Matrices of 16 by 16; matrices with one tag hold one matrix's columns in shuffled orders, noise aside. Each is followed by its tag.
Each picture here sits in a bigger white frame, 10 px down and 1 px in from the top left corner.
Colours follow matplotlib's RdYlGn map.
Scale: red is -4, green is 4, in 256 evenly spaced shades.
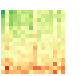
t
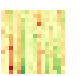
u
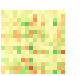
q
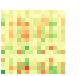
q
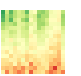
t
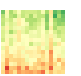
t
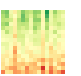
t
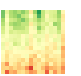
t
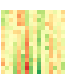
u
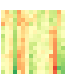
u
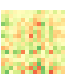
q
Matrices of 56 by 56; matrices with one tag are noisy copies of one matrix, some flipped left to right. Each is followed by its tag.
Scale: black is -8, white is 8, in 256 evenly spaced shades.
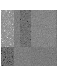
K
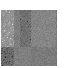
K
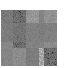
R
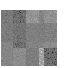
R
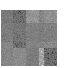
R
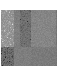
K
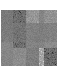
R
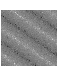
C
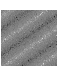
C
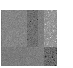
K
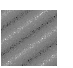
C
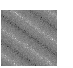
C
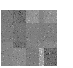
R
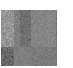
K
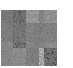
R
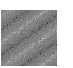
C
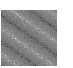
C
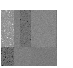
K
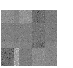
R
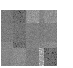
R
